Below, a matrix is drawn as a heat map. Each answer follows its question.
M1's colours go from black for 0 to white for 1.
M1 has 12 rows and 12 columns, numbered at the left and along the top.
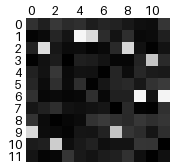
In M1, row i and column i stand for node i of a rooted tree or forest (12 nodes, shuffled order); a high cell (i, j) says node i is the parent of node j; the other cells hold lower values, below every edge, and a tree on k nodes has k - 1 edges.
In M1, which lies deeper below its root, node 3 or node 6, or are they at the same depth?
the same depth
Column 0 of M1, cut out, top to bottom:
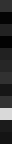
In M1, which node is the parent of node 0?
9
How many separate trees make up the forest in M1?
2
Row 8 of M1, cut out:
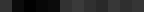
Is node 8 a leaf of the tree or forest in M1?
yes
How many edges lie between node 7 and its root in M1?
2
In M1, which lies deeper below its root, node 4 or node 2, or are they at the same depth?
node 4
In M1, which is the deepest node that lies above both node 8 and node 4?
2
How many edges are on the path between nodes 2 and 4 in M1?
2
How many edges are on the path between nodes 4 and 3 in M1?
4
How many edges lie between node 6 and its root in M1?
0
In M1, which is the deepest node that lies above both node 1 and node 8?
2
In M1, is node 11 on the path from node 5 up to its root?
no
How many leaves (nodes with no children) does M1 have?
6
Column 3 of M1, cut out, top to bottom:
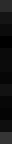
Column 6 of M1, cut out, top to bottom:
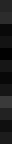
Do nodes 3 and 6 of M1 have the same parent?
no
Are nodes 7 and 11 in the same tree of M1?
yes
